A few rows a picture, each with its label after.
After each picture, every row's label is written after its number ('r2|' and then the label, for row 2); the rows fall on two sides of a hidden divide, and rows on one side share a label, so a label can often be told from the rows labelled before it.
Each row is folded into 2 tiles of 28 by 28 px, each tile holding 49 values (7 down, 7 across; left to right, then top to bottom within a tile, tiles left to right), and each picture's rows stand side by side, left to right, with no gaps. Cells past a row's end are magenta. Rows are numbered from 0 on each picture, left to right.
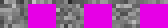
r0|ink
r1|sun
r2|sun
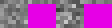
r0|sun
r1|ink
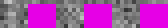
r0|ink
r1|sun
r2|sun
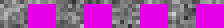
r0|ink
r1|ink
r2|sun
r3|ink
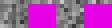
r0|ink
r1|ink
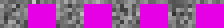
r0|sun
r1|sun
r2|sun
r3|sun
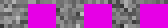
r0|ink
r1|sun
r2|ink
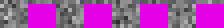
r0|ink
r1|sun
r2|sun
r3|sun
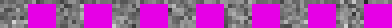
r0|sun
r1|sun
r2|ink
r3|sun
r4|ink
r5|sun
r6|ink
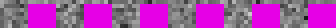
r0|ink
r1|ink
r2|sun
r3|ink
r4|sun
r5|ink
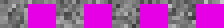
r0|sun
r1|sun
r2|ink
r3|ink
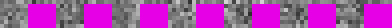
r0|sun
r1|ink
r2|sun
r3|sun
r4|ink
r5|ink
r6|ink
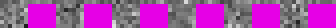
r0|sun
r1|sun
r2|sun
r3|sun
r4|ink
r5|sun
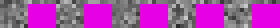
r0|sun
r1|ink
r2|ink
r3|sun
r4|sun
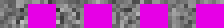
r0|sun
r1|sun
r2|sun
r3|ink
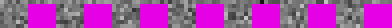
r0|ink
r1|ink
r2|ink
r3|ink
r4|sun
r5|sun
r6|sun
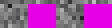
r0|ink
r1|ink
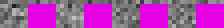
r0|sun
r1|sun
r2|ink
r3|sun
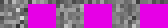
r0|ink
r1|sun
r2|sun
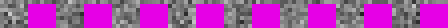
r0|sun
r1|ink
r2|ink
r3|sun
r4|ink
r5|sun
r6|ink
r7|ink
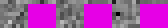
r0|ink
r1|sun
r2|sun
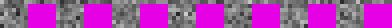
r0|ink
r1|sun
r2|sun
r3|sun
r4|ink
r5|sun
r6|sun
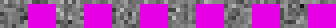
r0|ink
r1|ink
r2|ink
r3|ink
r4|sun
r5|ink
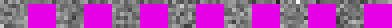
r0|sun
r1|ink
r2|sun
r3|ink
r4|sun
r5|sun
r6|sun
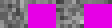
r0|sun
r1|sun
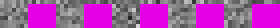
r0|ink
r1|sun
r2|ink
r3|sun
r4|sun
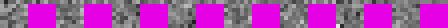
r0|sun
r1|sun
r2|ink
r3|ink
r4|sun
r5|ink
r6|sun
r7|ink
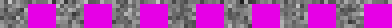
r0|sun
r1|ink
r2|sun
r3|sun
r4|sun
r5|sun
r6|sun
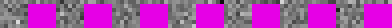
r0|ink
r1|ink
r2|ink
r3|sun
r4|sun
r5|ink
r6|ink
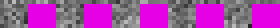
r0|ink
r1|ink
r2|sun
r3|sun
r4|sun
